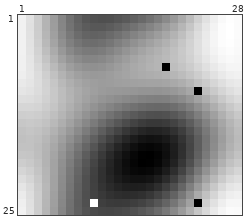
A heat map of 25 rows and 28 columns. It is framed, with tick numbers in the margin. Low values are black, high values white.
No regular stripes run through it. The bottom middle is the ninth with the lowest average. The top right is the ninth with the highest average. Four lone cells stand out: one far higher and three far lower than their neighbours.
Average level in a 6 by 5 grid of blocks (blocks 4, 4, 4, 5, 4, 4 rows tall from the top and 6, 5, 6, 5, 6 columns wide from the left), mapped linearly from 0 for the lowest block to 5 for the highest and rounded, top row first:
4 2 2 3 5 | 4 3 3 4 5 | 4 3 3 3 4 | 4 2 1 1 3 | 4 2 0 1 3 | 4 2 1 2 4
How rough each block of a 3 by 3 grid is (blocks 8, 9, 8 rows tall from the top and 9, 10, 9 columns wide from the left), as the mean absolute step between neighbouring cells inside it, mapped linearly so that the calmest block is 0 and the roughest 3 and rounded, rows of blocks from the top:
110
012
113
